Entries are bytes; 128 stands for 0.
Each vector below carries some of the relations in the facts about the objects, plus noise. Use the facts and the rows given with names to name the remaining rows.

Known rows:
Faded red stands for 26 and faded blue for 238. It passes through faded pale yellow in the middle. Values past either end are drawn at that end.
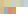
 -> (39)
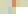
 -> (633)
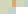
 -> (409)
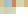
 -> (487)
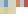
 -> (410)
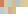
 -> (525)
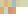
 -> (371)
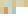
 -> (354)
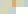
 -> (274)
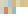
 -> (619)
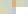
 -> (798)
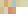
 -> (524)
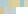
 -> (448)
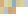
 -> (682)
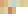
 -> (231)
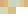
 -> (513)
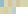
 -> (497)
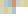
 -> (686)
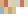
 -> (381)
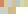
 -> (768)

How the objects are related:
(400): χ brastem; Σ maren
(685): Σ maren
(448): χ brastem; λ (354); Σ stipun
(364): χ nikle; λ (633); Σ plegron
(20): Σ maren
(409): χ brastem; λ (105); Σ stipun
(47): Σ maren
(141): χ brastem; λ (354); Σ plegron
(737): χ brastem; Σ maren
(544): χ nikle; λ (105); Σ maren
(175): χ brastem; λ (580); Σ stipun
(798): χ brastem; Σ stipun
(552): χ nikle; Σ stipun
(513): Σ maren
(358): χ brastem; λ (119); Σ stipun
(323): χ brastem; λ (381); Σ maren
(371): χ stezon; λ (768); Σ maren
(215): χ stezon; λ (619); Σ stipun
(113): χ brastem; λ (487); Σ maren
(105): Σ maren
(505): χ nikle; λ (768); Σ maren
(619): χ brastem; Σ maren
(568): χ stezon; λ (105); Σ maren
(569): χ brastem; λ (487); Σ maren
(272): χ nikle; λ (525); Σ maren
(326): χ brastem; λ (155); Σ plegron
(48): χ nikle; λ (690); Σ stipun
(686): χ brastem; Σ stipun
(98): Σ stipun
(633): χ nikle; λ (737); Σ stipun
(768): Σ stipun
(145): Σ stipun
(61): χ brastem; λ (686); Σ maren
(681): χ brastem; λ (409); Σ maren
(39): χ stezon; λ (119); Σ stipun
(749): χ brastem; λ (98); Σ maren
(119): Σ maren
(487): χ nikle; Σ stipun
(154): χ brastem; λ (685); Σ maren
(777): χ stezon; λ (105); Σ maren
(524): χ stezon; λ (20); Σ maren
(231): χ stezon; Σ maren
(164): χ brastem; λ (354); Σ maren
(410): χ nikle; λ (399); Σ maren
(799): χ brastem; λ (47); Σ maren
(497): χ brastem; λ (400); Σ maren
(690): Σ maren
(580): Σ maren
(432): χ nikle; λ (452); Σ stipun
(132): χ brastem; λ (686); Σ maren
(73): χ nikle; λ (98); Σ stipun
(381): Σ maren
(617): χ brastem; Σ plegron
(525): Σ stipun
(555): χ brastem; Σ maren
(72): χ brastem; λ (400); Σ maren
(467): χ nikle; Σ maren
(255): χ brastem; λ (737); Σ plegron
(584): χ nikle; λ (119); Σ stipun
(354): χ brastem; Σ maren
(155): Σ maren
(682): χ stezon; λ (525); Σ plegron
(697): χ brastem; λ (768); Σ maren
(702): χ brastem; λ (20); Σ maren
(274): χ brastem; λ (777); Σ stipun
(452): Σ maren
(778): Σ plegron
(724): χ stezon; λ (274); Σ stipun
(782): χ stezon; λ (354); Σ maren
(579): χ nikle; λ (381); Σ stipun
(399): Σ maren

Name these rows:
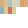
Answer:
(580)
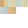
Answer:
(145)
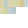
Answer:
(617)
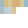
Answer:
(579)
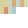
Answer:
(737)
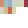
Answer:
(399)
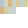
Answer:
(164)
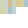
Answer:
(255)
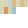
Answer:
(400)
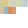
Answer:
(724)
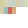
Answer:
(215)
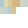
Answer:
(73)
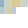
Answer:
(175)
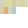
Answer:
(555)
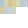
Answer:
(358)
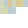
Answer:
(326)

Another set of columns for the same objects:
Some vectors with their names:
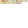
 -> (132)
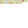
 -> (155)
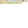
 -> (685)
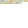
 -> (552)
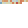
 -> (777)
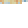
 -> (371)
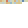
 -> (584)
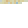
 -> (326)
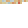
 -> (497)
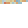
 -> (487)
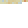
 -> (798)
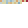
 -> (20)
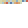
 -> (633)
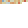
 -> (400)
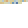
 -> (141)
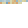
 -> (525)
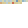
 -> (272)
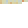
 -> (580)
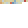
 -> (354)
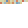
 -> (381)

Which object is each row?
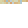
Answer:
(737)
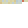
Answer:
(778)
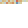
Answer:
(323)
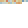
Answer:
(39)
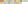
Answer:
(119)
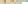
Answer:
(686)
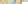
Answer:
(782)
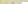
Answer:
(410)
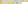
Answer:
(467)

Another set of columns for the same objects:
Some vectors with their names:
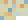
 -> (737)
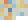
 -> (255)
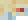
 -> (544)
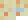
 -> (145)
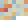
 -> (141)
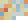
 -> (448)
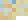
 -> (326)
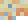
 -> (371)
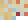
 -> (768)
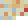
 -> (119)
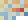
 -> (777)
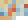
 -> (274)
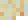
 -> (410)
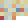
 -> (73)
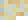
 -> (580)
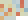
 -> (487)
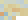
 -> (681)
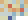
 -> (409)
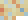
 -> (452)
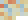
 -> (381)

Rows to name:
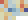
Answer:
(633)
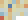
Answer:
(724)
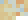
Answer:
(778)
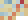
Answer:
(682)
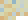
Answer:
(175)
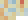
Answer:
(364)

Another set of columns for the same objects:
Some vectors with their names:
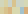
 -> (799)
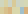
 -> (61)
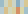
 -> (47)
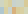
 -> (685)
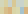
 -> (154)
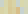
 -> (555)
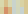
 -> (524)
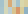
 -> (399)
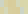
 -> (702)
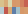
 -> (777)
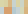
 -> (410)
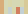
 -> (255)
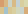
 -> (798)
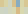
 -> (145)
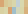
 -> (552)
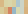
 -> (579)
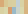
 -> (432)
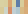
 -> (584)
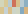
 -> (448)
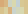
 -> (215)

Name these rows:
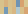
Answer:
(358)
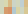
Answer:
(467)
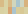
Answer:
(487)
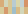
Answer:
(364)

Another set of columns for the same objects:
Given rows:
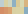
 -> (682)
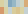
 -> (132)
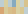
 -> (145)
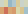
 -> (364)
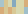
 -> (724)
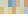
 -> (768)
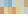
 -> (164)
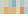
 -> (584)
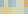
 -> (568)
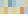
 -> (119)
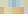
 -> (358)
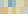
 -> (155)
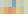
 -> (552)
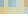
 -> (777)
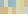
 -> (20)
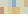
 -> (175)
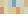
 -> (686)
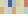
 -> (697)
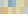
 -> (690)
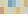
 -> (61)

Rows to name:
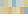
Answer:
(39)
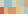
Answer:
(141)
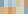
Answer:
(782)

